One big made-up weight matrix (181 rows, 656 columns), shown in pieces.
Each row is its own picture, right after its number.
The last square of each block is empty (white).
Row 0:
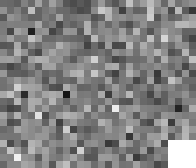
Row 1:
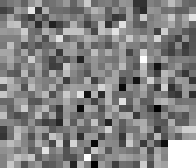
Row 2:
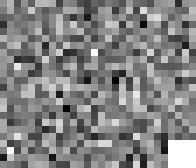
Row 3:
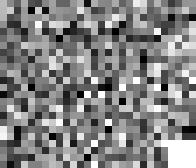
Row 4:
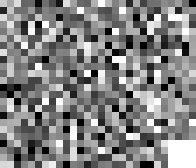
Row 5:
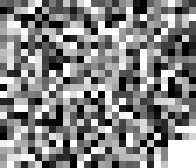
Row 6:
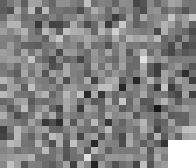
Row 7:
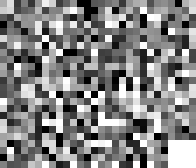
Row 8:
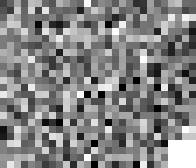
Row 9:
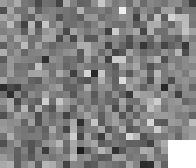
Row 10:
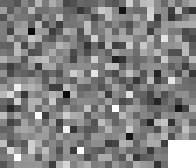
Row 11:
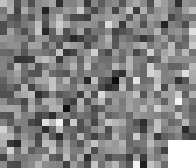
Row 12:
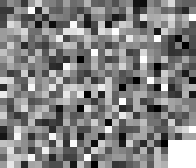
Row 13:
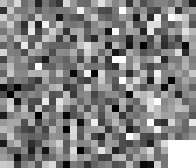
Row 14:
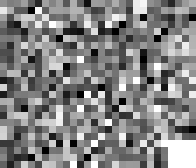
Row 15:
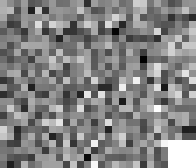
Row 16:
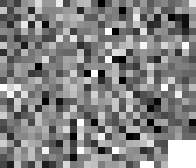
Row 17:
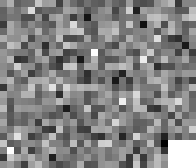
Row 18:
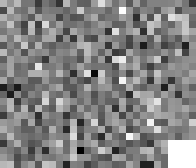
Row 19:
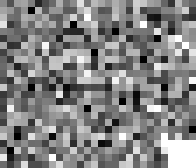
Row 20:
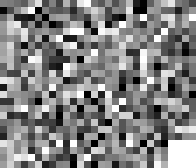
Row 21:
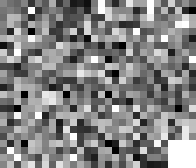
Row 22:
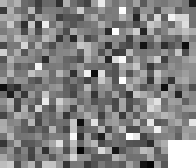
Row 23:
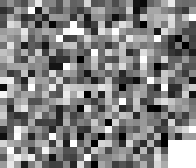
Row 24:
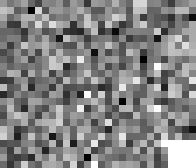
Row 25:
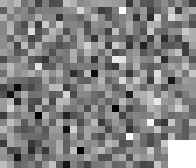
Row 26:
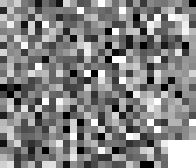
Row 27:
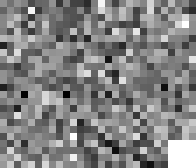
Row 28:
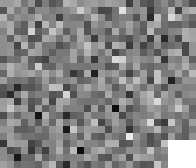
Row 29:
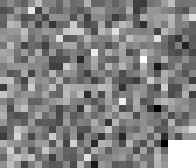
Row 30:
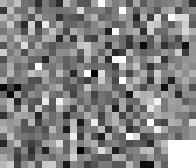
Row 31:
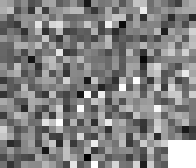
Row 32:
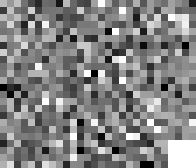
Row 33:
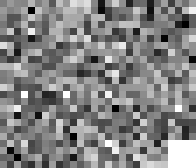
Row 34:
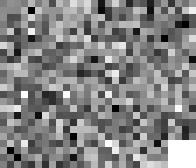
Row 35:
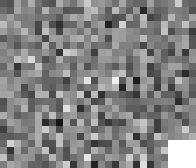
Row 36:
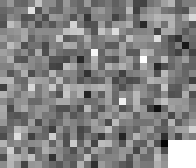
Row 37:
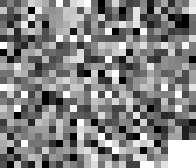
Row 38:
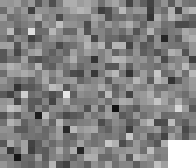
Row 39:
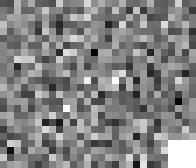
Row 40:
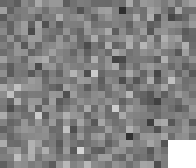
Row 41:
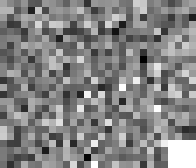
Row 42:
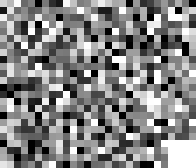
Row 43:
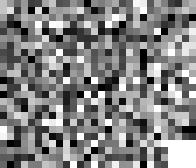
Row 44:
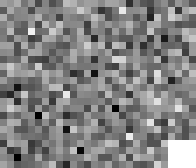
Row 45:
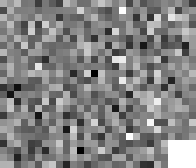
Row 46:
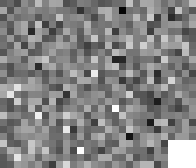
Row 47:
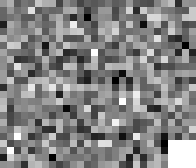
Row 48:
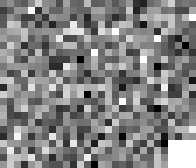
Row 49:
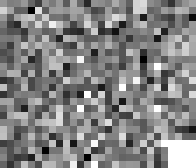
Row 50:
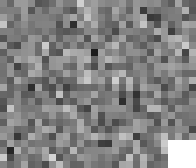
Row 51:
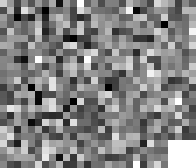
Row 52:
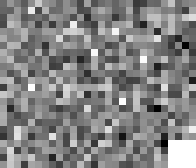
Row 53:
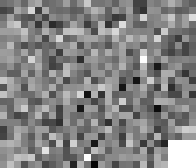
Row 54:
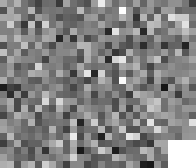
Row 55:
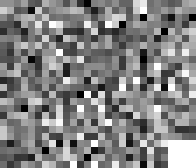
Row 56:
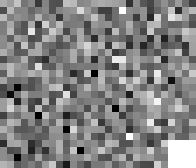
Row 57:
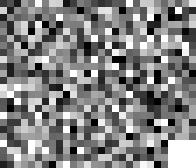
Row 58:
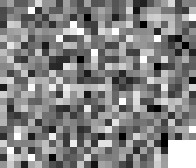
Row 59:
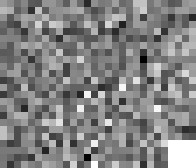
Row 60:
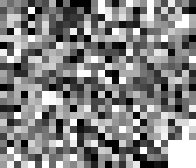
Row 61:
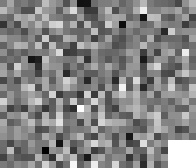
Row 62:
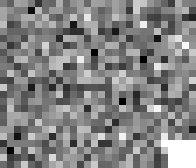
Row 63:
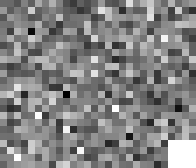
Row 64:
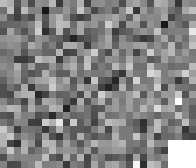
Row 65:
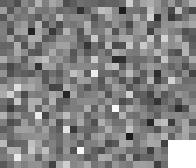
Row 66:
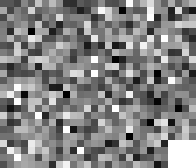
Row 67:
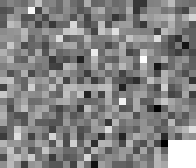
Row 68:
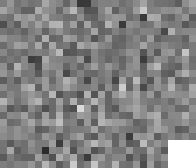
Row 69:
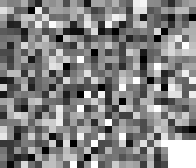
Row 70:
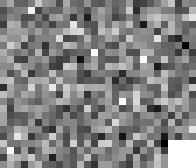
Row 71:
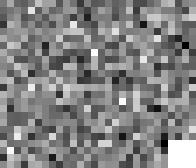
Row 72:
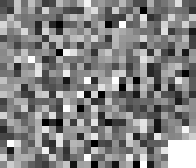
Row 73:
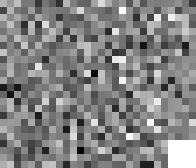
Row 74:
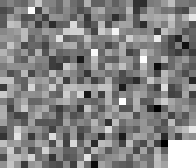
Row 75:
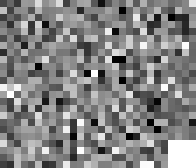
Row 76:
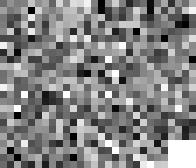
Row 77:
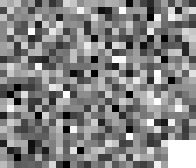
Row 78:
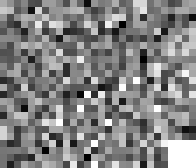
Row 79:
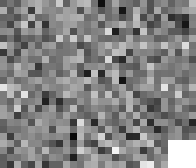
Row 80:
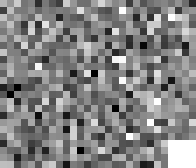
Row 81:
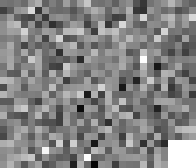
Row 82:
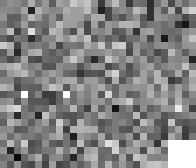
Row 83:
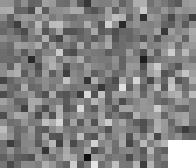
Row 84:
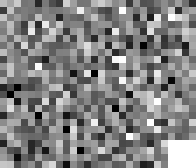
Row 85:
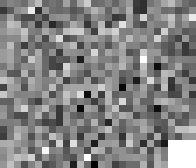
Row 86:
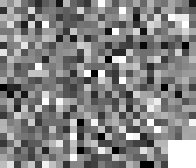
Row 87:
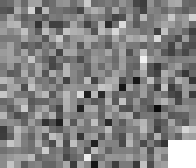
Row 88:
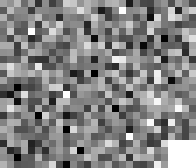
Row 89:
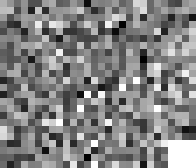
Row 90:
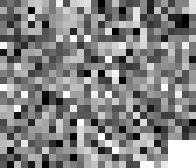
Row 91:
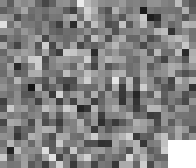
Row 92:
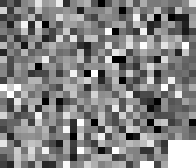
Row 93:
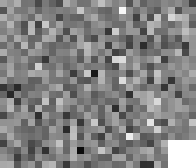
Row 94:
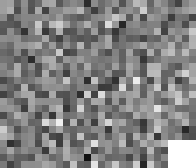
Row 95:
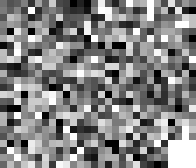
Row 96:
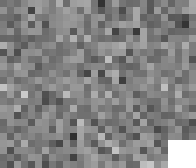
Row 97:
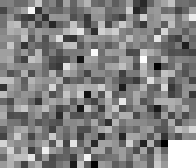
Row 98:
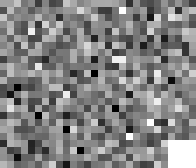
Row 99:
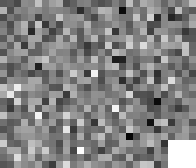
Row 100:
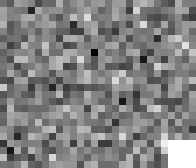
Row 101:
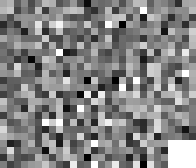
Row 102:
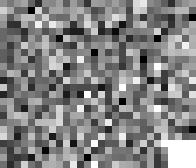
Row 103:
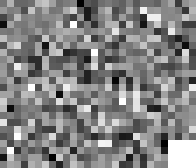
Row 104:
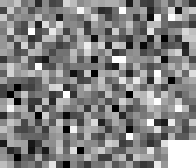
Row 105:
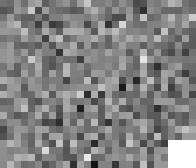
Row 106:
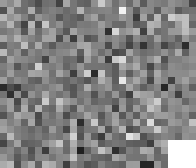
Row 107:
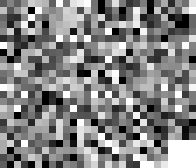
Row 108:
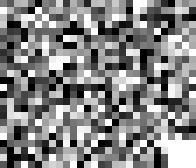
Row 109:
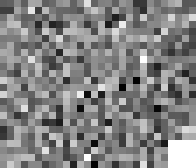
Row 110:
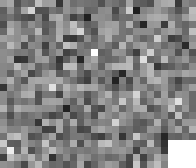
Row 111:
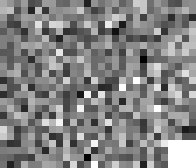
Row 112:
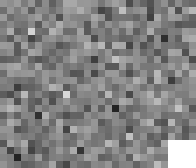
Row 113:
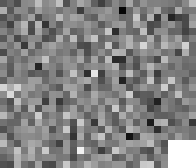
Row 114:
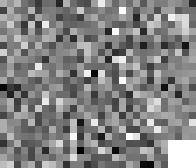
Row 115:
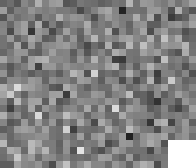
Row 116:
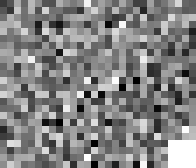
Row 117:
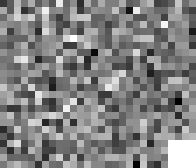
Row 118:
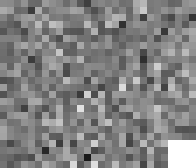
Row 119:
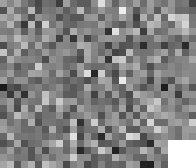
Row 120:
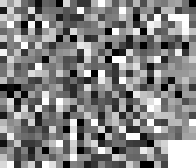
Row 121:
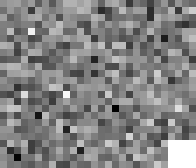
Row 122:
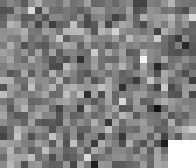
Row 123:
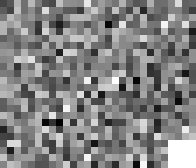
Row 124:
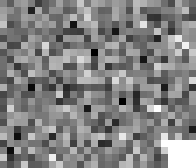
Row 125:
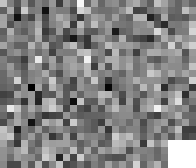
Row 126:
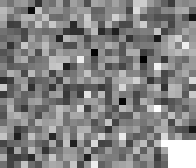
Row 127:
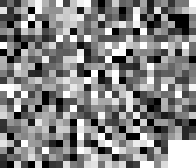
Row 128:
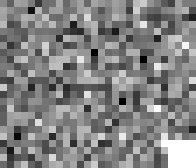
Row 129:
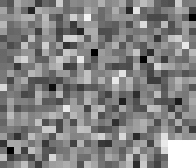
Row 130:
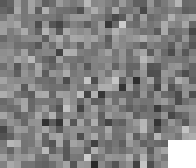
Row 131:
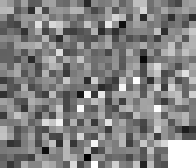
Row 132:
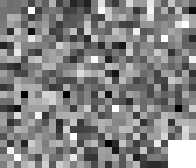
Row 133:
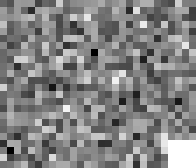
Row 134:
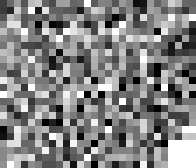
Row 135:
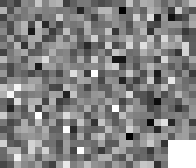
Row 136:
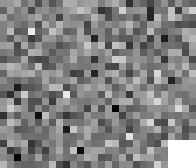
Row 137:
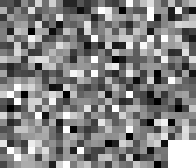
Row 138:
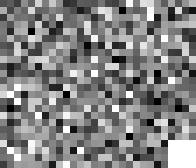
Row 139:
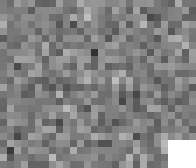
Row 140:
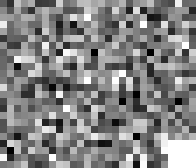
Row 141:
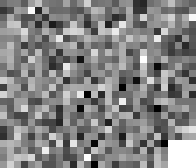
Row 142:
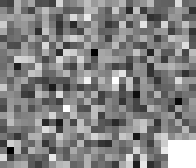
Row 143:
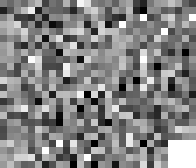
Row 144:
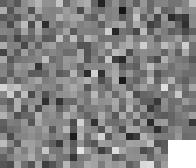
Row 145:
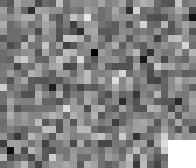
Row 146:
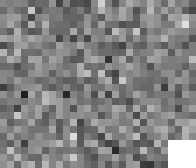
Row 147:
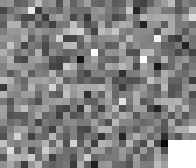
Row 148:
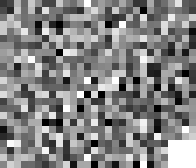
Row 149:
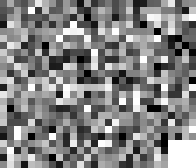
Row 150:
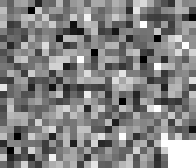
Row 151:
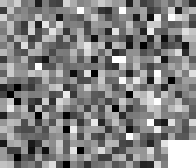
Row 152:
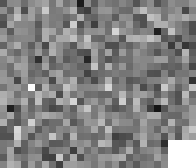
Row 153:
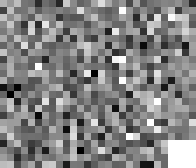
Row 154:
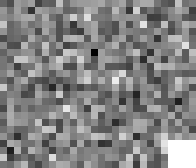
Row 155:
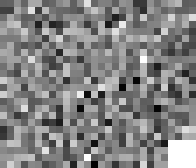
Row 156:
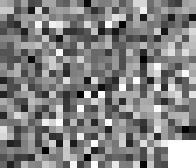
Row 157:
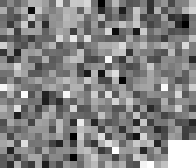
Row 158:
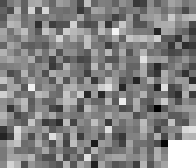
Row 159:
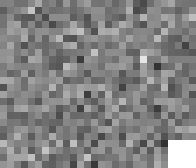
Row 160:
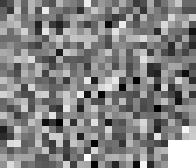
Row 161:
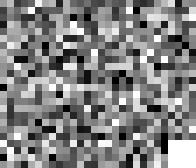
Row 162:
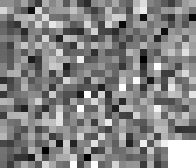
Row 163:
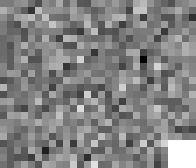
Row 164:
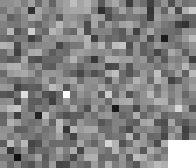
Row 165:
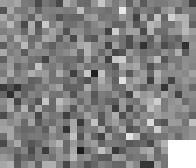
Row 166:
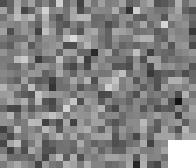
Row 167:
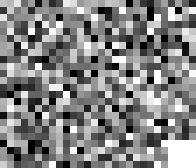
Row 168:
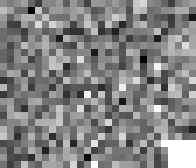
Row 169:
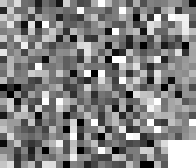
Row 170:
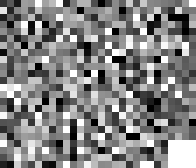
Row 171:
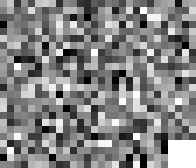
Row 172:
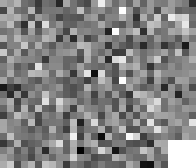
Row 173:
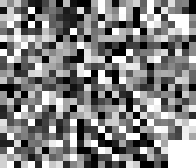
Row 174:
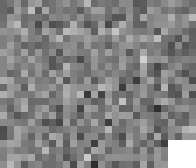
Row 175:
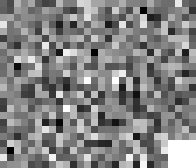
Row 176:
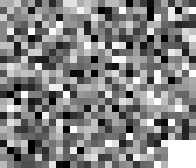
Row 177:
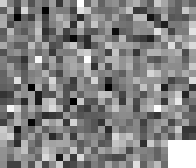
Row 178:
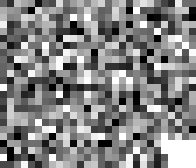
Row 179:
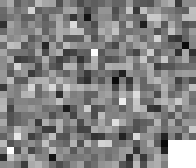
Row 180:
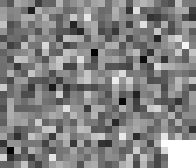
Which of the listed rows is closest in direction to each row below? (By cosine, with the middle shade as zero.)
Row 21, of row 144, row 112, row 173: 173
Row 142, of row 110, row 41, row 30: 30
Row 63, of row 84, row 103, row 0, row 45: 0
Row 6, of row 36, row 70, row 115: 36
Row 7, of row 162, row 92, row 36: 162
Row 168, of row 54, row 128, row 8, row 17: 128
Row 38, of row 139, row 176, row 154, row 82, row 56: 176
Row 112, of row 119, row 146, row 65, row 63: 119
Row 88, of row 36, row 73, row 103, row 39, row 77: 77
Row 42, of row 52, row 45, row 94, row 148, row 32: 45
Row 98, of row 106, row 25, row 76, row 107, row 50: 25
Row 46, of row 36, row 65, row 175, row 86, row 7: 65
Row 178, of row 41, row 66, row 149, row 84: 41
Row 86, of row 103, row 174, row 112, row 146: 146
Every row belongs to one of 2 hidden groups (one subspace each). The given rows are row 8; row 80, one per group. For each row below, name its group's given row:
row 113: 80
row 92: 80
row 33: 80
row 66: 80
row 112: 80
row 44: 80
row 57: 80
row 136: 80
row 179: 8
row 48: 8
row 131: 8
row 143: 8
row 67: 8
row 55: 8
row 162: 8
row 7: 8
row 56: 80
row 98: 80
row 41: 8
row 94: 8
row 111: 8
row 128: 8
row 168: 8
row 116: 8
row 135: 80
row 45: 80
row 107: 80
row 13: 80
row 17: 8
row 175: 8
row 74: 8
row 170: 80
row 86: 80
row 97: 8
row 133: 8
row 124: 8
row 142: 8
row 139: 8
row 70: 8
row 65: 80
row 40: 80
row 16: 80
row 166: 8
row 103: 8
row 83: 8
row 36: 8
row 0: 80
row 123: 8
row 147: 8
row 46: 80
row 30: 80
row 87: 8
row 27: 80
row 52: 8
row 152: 8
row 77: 80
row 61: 8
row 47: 8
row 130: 8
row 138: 80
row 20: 8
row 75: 80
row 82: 80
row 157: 80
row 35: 8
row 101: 8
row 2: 8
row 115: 80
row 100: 8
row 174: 8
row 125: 8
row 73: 80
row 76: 80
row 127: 80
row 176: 80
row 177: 8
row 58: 8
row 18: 80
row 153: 80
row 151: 80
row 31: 8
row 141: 8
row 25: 80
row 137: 80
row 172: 80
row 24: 8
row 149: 8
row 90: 80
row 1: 8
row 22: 80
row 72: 8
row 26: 80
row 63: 80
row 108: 8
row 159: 8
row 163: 8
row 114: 80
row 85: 8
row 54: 80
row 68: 8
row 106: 80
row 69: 8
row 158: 8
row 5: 8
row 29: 8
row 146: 80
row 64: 8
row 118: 8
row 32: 80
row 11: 8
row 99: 80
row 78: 8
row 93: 80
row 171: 8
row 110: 8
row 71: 8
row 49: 8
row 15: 8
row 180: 8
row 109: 8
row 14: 8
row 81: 8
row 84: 80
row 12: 8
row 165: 80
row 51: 8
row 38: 80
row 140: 8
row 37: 80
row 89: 8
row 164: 80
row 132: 80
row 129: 8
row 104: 80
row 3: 8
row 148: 8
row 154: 8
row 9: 80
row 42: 80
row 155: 8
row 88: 80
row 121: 80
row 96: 80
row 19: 8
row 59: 8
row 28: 80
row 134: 8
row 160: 8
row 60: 80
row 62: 8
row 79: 80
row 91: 8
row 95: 80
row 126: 8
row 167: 80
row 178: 8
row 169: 80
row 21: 80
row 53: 8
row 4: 80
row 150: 8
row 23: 8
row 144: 80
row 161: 8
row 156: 8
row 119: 80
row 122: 8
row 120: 80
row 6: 8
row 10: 80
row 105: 8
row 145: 8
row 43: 8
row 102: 8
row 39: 8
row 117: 8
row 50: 8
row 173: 80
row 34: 80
